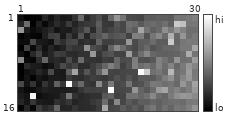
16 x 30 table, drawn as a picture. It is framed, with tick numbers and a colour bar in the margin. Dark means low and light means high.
The bottom right is the smoothest part. Overall the values sit about 30% of the way up the scale. There is an overall slope up to the right.
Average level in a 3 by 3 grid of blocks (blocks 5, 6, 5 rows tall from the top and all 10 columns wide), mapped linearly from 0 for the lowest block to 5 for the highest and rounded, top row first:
035
035
135
